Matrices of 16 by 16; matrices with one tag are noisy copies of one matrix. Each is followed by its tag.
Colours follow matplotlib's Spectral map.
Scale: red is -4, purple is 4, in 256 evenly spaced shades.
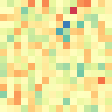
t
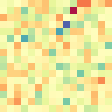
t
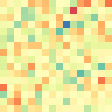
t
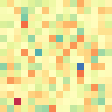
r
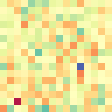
r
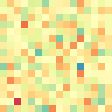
r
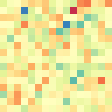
t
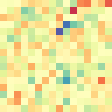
t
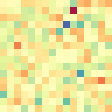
t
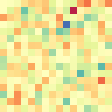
t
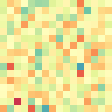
r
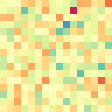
t
